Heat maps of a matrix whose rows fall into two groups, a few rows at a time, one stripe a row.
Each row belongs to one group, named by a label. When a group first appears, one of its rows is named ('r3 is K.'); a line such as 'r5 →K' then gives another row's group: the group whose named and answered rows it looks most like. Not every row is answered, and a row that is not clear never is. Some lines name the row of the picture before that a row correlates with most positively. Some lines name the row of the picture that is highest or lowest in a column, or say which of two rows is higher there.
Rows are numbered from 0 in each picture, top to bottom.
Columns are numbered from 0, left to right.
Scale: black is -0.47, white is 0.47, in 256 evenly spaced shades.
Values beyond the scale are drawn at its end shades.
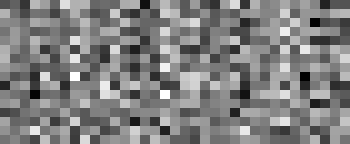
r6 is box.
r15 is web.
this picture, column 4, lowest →5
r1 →box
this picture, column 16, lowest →14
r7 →box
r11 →web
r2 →web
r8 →box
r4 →web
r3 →box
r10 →box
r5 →box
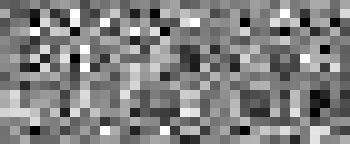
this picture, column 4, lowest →6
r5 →web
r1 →box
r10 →web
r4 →box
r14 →box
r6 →box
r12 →web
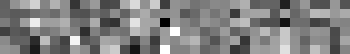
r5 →box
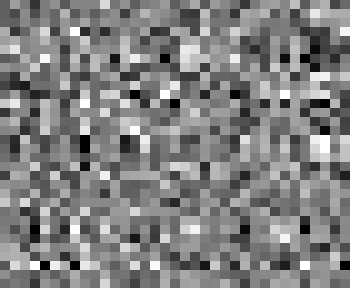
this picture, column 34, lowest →29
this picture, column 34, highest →3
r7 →web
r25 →box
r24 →box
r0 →box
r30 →box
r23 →web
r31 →box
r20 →box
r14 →web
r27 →web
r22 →web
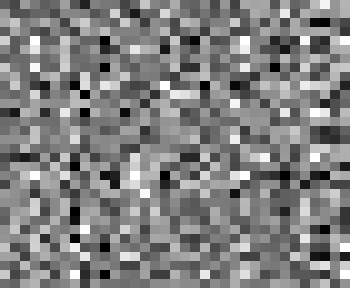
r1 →box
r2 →web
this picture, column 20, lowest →9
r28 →web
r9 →box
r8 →web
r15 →web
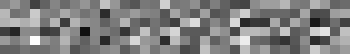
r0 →box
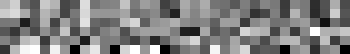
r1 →web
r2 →web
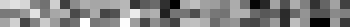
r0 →web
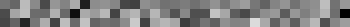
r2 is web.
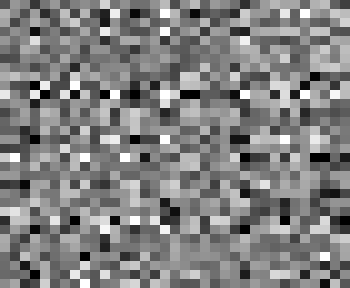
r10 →box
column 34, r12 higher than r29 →Yes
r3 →box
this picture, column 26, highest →20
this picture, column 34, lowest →24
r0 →box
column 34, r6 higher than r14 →Yes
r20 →web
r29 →web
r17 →web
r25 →box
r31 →web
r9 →box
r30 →box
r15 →box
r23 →web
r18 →web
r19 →box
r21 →web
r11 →box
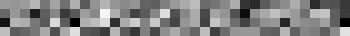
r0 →web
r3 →box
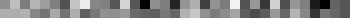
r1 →web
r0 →web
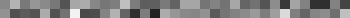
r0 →web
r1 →box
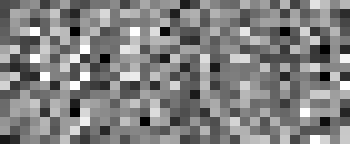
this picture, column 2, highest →3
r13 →web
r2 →box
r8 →web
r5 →web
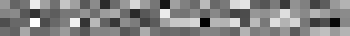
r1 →box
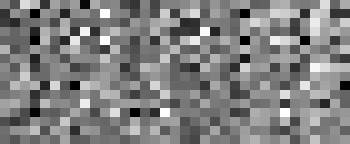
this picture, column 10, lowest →5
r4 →box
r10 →box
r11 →web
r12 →box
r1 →box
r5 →box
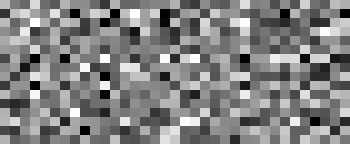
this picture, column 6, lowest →6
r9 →box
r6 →box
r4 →web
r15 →box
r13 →web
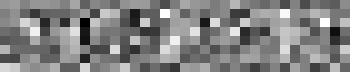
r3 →web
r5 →box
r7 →web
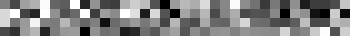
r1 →web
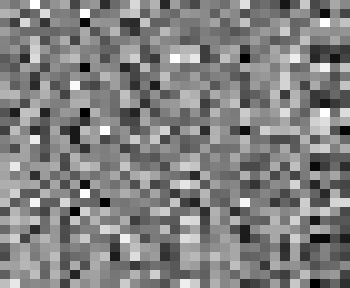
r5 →web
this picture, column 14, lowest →11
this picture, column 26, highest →14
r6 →web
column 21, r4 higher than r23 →No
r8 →box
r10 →web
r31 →web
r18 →web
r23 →box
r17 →web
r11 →web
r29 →web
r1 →web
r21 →web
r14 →box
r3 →box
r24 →web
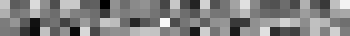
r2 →box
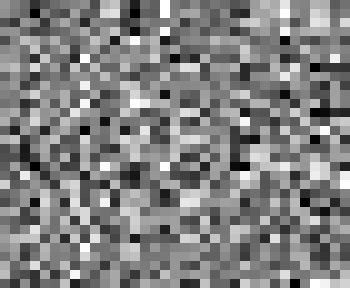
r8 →box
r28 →web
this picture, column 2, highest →19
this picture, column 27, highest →26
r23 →web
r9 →web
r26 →web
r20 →box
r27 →web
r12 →web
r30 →box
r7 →web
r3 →box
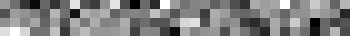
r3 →web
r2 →web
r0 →box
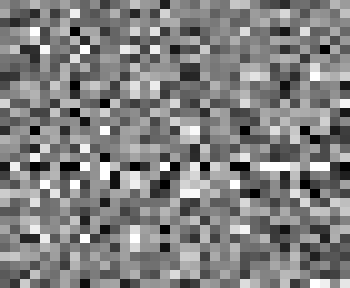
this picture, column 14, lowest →18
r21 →web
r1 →box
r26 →web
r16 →web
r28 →web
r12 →box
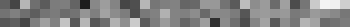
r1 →box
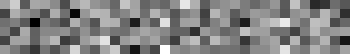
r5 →box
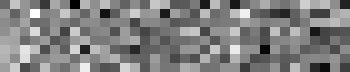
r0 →box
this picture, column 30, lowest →5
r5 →web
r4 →web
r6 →web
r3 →web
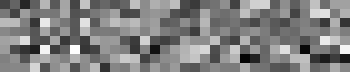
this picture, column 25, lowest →6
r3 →web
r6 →web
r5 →box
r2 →web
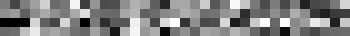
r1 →web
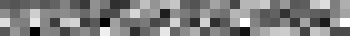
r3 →box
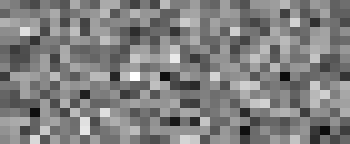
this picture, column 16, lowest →8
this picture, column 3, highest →15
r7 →web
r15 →web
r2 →web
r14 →web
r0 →box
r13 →web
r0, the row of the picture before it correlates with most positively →3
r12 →box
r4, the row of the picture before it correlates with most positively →3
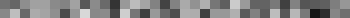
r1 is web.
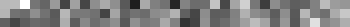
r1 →box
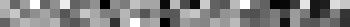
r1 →web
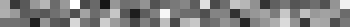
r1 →box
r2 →box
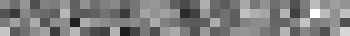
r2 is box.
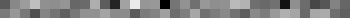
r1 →box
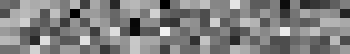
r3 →box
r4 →web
